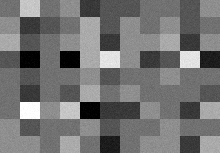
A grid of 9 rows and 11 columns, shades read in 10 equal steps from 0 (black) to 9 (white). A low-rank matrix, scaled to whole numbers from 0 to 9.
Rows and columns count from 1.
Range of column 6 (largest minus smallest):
7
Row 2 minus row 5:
1 -1 -1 0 1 0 1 0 0 -1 0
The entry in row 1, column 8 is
4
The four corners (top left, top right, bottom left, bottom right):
4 5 5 6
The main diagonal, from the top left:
4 2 4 0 5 4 2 4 5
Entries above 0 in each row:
11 11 11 9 11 11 10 11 11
